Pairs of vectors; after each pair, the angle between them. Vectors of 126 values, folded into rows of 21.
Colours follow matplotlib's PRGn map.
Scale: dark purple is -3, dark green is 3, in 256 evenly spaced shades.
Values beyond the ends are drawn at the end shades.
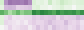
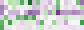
partly opposed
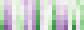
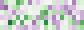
orthogonal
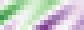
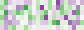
orthogonal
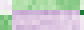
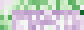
nearly parallel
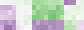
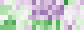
nearly opposite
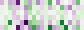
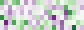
partly opposed
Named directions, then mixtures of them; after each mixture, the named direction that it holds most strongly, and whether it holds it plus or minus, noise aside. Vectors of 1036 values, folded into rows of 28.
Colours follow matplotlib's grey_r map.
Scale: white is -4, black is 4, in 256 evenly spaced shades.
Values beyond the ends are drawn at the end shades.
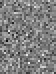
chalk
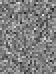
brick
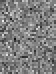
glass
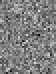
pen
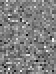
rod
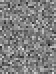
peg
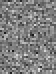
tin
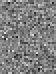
tin, minus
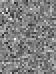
glass, minus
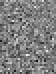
rod, plus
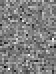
rod, plus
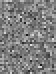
tin, minus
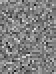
brick, plus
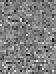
rod, minus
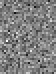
chalk, minus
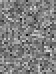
pen, minus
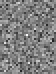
brick, plus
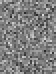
brick, plus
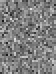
glass, minus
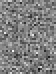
tin, minus
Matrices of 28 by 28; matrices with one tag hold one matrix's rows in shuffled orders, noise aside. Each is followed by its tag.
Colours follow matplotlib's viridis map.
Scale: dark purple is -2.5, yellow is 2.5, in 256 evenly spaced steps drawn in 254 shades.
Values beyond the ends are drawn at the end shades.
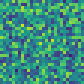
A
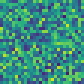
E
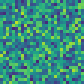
A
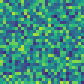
A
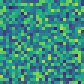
A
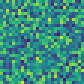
A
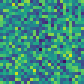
E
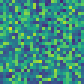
E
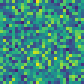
A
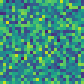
A
